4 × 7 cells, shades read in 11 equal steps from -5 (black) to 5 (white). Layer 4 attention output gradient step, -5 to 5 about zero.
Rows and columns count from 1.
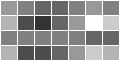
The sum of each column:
5 -4 -6 -3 2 8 4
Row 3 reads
0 0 0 0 0 -1 -1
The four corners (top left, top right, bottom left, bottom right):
1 0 2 2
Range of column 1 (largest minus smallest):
2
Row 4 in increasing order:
-2 -2 -1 1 2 2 3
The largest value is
5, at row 2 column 6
